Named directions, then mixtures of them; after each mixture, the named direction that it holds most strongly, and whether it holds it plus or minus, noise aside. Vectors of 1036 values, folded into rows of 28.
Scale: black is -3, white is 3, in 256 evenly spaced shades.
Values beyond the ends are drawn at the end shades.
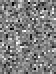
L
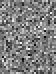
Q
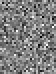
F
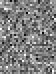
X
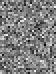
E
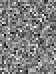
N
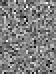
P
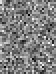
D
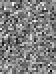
L, minus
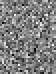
N, minus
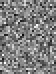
E, minus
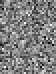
D, minus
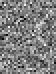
E, minus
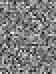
N, minus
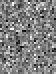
L, minus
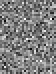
E, plus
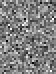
P, minus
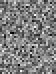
N, plus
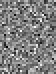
N, plus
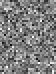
X, plus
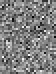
Q, minus
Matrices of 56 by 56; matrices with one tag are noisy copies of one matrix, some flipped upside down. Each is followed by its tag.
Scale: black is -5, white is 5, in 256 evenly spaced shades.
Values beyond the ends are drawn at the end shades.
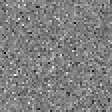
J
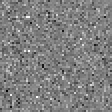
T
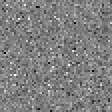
J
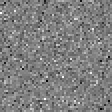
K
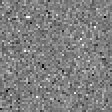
T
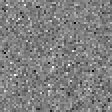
J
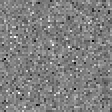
J
